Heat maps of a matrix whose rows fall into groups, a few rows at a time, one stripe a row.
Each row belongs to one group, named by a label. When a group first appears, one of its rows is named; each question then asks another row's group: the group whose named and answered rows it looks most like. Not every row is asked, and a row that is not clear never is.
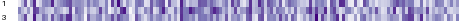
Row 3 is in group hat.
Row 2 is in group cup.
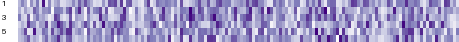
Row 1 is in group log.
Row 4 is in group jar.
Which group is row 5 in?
hat
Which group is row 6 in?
hat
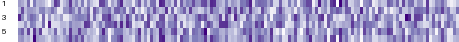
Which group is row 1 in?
cup
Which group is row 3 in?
log
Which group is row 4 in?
log
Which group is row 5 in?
cup
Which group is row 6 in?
cup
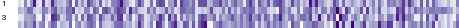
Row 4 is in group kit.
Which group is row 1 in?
kit
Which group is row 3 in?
kit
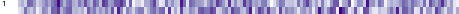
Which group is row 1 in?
jar
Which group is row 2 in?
hat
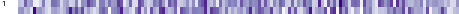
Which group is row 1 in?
kit
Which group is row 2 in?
cup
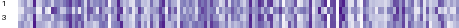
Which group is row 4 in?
cup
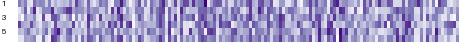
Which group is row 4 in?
log
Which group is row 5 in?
hat
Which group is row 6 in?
kit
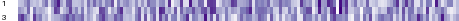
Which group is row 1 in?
hat
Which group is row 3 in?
cup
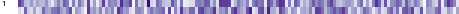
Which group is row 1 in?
log
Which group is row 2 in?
hat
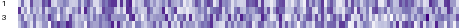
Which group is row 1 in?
log
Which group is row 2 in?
log
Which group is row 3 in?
jar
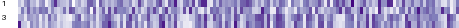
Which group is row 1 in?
kit
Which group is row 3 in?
log
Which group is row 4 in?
log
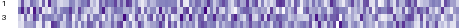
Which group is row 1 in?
log
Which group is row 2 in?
cup
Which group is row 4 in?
kit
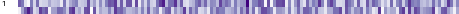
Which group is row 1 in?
log
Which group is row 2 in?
jar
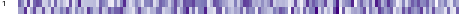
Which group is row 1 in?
cup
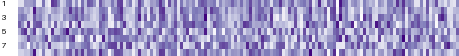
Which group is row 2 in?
cup
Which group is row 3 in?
cup
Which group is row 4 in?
cup
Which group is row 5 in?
kit
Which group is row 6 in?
jar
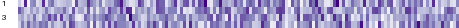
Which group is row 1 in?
kit
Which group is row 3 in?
jar
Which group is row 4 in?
jar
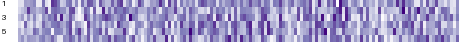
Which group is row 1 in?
kit
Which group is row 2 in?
jar
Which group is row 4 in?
hat
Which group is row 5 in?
hat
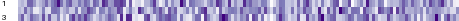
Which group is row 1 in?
jar
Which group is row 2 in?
kit
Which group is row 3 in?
log
